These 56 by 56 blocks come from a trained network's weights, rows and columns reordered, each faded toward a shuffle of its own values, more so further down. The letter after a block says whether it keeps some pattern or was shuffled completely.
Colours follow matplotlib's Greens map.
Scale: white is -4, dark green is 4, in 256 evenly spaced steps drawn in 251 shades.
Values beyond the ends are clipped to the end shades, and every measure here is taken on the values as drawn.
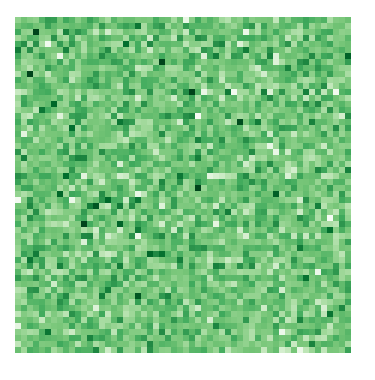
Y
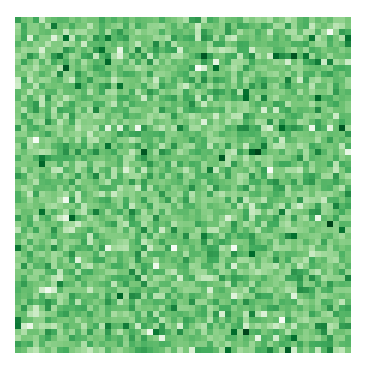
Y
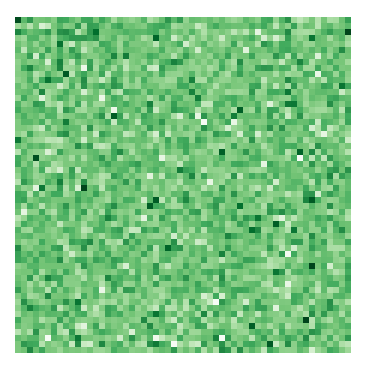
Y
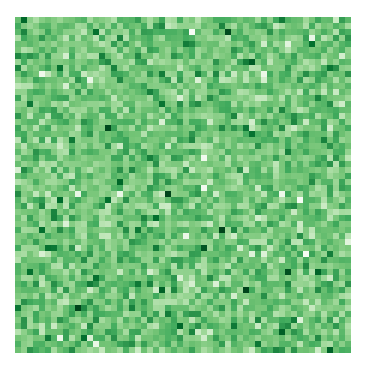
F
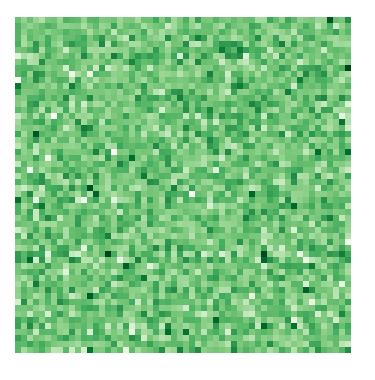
Y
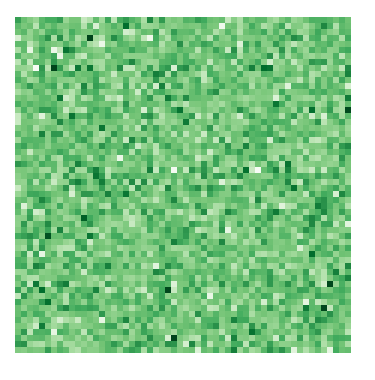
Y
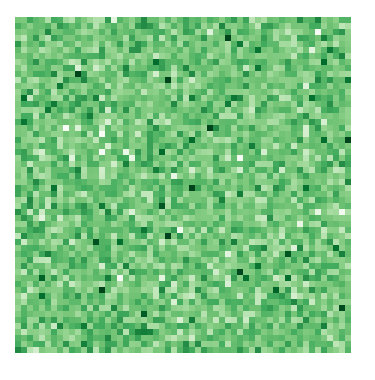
F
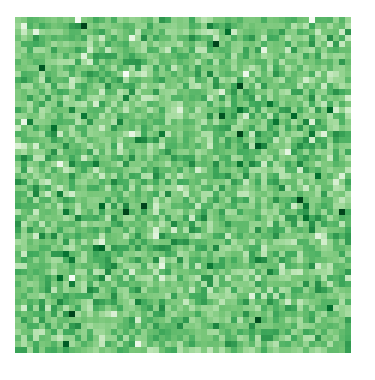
F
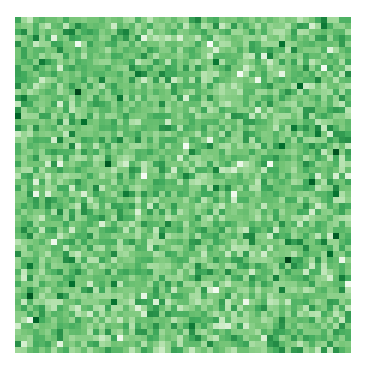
F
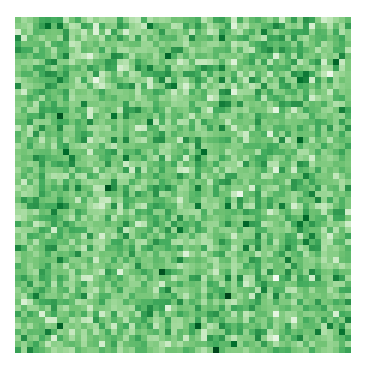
Y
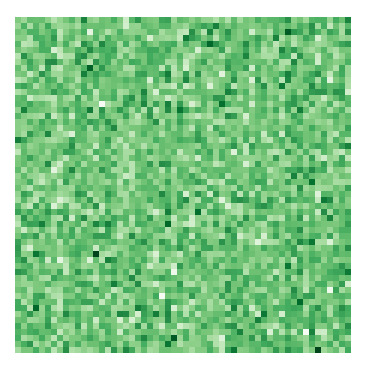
Y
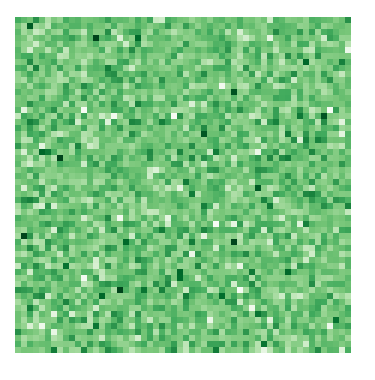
F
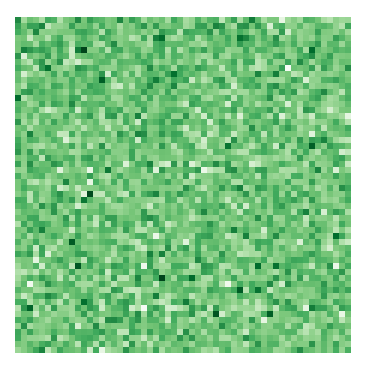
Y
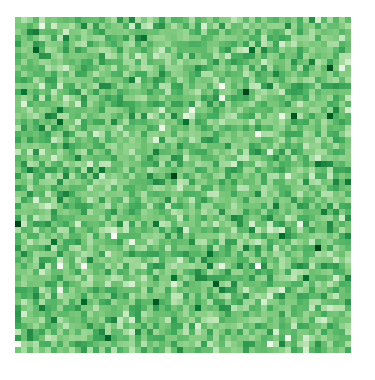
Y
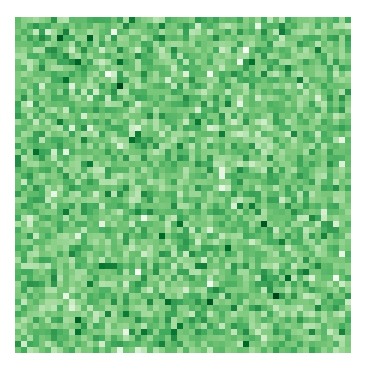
F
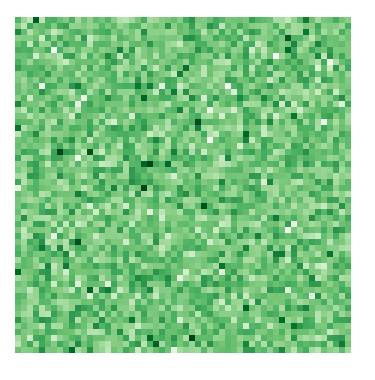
F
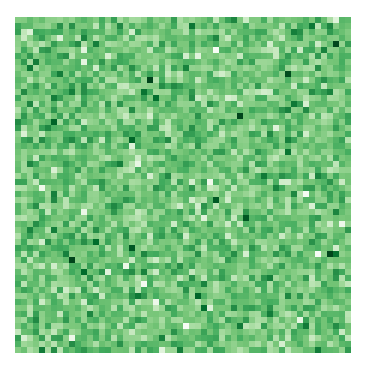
F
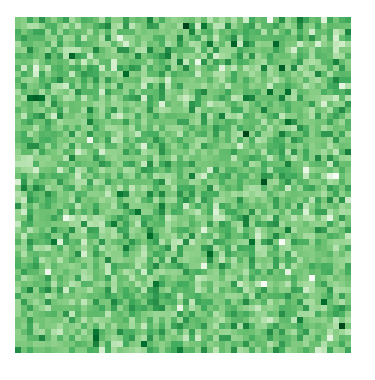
Y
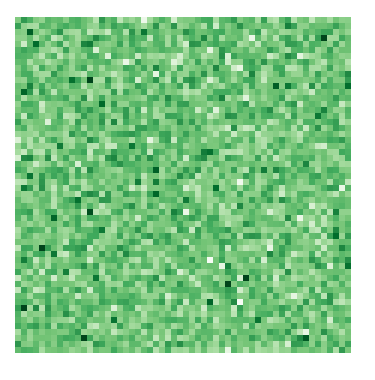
F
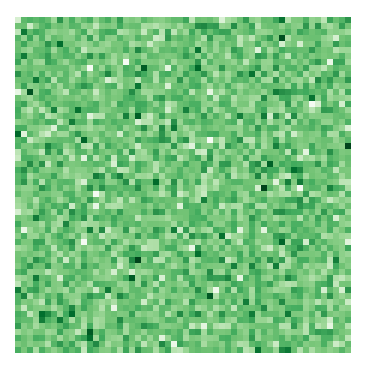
F
